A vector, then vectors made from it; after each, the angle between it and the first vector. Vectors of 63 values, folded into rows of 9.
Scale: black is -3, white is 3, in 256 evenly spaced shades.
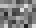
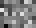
partly opposed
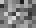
orthogonal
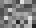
partly opposed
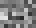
partly opposed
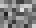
nearly parallel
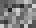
partly opposed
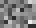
partly opposed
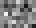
nearly opposite
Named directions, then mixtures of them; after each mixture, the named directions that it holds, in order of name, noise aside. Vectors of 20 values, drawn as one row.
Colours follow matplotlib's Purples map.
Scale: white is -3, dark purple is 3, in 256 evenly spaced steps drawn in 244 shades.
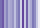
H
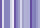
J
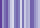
H, J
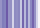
H, J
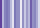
H, J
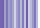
H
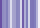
H, J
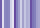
J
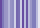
H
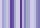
H, J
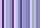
J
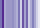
H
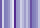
J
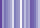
H, J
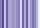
H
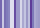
J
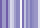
H, J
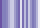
H, J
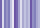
J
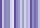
J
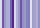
J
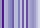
H, J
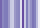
H, J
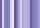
J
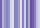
H, J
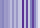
H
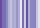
H, J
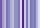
H, J
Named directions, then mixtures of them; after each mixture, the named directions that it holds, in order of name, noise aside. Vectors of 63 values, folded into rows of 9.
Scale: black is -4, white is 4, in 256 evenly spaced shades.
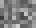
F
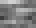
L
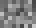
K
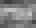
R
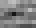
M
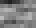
L, R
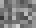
F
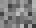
K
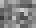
F, L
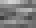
L, M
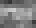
R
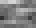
L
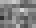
F, L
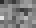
F, L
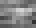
L, R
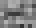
K, M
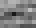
M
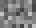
K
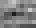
M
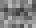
K, R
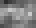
R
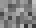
K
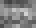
F, R
